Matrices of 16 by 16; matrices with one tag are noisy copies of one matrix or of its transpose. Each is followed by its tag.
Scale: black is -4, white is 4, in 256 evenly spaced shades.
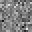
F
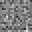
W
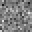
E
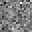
E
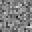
W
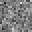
E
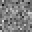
E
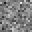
E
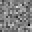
W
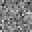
E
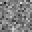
E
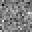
E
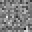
W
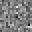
W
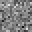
F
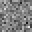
F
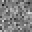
E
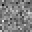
E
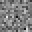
W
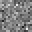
F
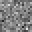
F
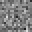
W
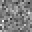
E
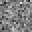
E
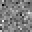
E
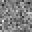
E
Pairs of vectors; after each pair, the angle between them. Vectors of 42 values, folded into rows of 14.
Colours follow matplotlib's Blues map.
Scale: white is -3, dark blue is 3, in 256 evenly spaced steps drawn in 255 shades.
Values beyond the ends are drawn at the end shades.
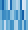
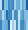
orthogonal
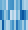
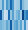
partly aligned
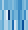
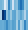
orthogonal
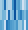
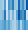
orthogonal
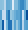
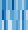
nearly opposite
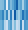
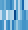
orthogonal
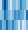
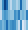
nearly parallel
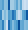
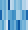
nearly parallel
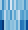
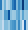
partly opposed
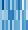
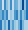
nearly opposite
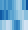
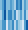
orthogonal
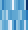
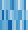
nearly opposite
